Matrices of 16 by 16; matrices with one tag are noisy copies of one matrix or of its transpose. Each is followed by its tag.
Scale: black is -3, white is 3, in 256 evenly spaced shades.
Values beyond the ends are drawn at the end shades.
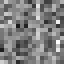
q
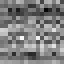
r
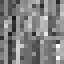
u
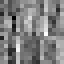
u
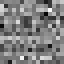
q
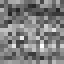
r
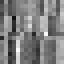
u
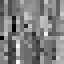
u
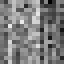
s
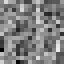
q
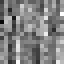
u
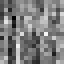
u
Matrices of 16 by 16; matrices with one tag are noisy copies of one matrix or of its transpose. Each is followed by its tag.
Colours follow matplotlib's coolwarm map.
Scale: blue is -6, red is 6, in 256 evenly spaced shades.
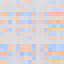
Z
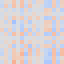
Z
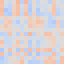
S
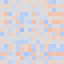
Z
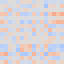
Z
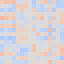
S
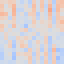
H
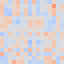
S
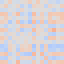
Z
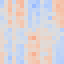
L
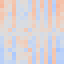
H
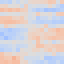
L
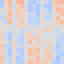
L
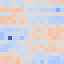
L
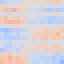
L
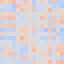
S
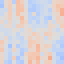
L
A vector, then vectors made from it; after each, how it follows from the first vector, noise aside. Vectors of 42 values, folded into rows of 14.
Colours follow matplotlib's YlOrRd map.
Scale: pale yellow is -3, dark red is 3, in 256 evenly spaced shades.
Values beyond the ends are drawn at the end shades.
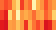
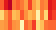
reversed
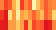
copied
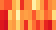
copied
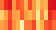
reversed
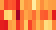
sign-scrambled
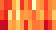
copied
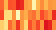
sign-scrambled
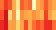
copied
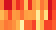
reversed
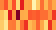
sign-scrambled
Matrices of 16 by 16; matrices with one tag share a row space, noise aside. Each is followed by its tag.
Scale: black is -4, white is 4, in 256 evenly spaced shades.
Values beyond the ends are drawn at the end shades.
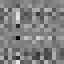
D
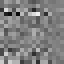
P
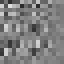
P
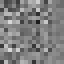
P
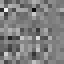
P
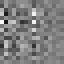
P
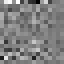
P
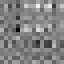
D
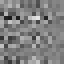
P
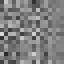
P
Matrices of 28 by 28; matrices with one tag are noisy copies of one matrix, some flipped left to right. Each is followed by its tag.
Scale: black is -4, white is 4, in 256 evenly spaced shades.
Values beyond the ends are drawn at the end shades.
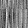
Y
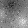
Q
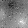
Q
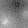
Q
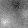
Q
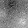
Q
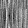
Y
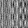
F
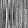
Y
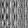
F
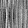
Y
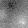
Q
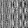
F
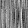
Y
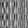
F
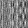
F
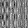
F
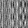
F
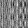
F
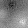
Q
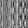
F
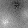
Q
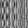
F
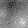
Q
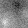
Q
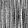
Y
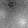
Q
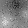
Q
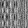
F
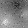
Q
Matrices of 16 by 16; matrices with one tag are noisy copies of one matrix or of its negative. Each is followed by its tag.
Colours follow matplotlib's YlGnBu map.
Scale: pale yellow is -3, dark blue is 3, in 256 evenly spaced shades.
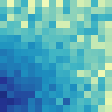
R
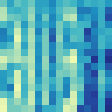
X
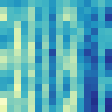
X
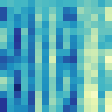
X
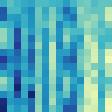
X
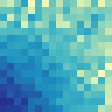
R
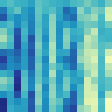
X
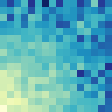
R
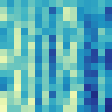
X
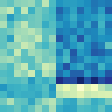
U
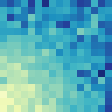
R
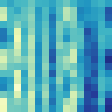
X
